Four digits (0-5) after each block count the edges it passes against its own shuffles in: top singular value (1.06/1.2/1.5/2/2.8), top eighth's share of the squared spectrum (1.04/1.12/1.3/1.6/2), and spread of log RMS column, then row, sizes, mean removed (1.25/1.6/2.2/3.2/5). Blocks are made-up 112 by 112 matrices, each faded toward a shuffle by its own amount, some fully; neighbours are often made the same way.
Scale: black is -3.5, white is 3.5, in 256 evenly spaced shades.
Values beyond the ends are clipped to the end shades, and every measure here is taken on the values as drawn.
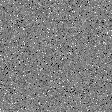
0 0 0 0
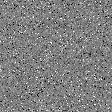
1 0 0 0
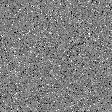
0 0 0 0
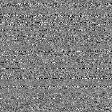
2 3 0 4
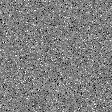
0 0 0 0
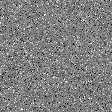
0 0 0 0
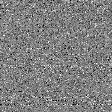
1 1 0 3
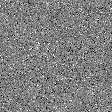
0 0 0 0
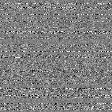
2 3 0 4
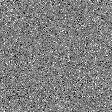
0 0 0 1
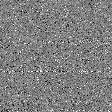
2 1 0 2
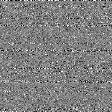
2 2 0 4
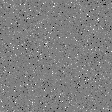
0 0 0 0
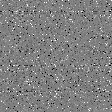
4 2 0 1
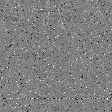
3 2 0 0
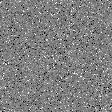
1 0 0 0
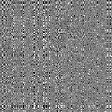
5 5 4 3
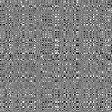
5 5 4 4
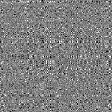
5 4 3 3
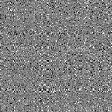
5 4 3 3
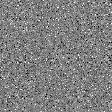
3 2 1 1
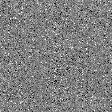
1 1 2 0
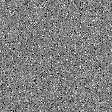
0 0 1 0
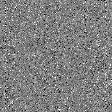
1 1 2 0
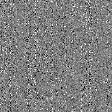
1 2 3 0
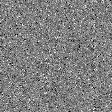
0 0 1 0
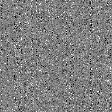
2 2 3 0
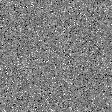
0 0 1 0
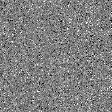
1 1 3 0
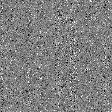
1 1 3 0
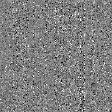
1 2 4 0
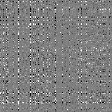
5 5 4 3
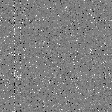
3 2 1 1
